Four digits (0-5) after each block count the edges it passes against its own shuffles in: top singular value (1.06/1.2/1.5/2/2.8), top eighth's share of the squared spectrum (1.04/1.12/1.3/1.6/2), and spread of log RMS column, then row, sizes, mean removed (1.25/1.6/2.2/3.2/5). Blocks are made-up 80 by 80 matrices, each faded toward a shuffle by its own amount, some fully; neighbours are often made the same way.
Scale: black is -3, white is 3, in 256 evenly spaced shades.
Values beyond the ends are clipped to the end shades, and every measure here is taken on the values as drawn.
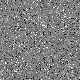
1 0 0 0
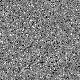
0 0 0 0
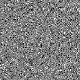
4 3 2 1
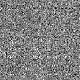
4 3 1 2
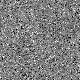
0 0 0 0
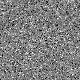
0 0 0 0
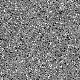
2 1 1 0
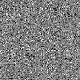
3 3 1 2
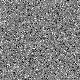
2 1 0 0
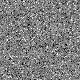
1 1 0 0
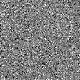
3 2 1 1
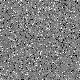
2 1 0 0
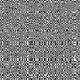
5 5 4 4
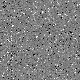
2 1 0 0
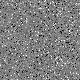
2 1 0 0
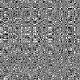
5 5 3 3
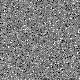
2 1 0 0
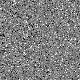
2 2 0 0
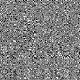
4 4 2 2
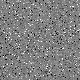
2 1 0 0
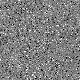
2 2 0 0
